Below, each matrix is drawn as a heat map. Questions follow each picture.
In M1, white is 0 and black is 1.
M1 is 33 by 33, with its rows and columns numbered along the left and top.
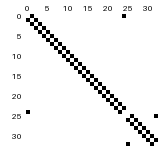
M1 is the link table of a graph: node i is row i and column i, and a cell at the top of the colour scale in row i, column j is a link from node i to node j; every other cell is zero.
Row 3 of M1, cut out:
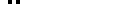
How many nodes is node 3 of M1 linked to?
2
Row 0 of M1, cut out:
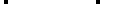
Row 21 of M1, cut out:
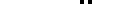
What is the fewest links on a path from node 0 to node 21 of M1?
4
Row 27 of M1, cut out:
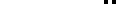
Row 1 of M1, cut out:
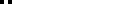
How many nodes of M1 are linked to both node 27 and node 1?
0
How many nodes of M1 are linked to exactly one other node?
0
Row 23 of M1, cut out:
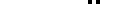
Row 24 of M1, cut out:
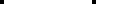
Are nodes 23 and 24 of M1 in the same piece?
yes
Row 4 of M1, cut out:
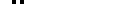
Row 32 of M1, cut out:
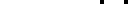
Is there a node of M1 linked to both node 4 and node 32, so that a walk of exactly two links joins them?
no
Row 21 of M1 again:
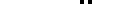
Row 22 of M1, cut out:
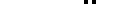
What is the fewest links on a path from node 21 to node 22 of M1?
1
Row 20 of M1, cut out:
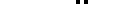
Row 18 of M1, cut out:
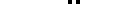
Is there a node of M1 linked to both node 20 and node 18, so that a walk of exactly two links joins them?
yes
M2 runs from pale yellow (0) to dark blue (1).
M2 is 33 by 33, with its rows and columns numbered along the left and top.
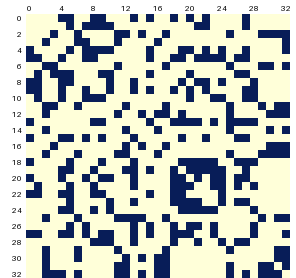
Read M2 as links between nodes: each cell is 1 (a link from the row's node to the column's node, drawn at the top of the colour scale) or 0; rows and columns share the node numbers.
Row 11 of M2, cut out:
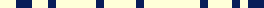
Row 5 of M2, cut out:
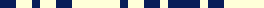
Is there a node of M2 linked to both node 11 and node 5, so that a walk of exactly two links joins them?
no
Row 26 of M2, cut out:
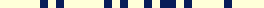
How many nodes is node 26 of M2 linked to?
9
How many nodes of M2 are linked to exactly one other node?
0
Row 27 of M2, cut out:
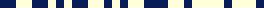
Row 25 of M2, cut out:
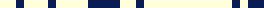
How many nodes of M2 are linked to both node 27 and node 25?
2
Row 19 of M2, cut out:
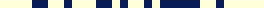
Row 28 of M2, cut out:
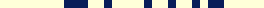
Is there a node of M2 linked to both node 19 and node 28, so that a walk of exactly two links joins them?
yes
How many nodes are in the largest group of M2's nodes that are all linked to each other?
7
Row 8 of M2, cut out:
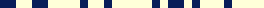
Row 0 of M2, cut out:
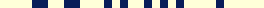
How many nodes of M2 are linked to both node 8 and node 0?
4
